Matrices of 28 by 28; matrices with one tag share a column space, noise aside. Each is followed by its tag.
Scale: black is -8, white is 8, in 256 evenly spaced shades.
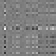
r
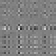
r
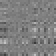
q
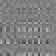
q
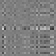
r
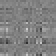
q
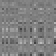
q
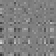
q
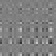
q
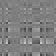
q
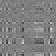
q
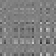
q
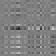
r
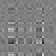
q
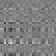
q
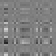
q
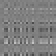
q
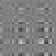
q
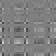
q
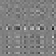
r
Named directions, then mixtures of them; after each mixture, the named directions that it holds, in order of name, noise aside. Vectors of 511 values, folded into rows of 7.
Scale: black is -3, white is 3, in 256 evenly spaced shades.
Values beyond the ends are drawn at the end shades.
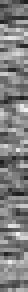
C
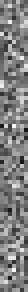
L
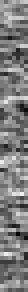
C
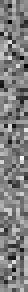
L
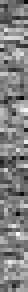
C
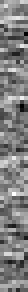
C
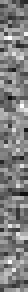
C, L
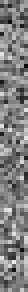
C, L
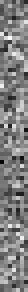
C, L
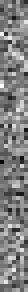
C, L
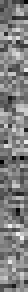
C, L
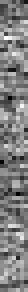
C, L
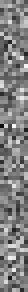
L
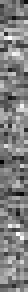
C, L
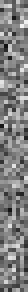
L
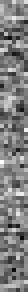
C, L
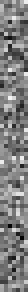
C, L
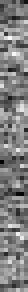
C, L
